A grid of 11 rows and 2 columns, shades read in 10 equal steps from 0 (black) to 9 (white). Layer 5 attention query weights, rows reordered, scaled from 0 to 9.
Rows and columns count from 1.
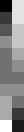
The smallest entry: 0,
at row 1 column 1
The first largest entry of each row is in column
2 2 2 2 2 2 1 1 1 1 1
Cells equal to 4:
5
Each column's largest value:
9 8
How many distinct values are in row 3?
2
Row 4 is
5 7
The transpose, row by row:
0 2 3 5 4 4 4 5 6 6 9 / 8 8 7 7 6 5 4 5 4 2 1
